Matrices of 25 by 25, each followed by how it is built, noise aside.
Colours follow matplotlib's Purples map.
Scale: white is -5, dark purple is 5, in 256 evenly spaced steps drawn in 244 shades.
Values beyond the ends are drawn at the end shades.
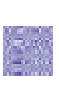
low rank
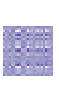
low rank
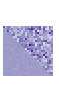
upper triangular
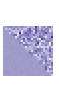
upper triangular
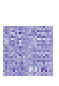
low rank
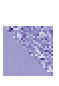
upper triangular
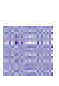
low rank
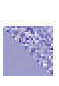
upper triangular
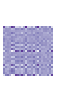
low rank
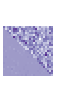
upper triangular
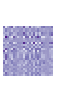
low rank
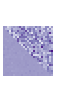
upper triangular
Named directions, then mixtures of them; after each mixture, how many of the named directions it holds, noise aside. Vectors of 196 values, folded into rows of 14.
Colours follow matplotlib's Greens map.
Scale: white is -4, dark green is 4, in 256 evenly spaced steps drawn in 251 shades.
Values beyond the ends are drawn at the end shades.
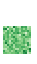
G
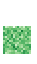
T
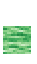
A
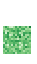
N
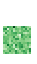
three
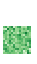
one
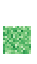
one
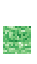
two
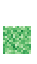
one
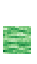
one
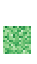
two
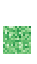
one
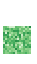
two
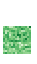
two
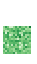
one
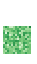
one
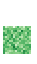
one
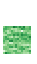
two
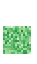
three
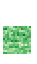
three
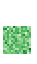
one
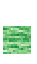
one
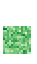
three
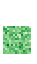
two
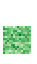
two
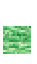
two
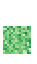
one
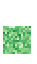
two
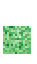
one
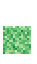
one
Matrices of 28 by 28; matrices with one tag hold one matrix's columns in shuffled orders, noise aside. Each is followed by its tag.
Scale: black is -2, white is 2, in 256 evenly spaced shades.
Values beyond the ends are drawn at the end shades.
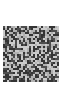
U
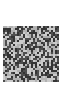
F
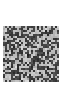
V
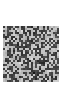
V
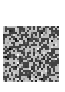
F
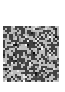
V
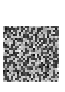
F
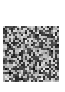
V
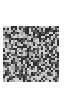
F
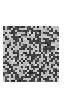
U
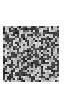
F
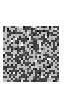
U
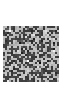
U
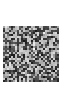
U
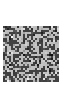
U
